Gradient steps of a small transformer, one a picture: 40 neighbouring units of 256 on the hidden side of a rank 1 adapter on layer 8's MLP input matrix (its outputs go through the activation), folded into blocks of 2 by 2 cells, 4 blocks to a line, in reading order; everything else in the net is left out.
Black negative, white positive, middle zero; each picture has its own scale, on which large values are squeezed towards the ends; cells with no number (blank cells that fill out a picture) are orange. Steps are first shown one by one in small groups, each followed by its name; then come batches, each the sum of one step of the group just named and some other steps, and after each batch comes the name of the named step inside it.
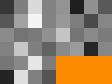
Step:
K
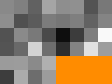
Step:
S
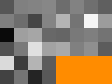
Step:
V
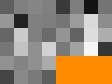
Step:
S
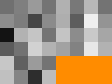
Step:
V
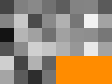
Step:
V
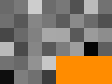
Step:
K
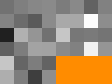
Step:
V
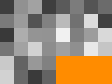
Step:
V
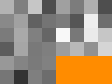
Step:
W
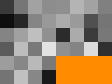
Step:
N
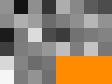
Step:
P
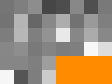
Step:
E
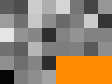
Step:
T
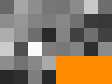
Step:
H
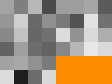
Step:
W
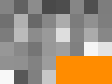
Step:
E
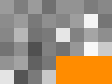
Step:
W
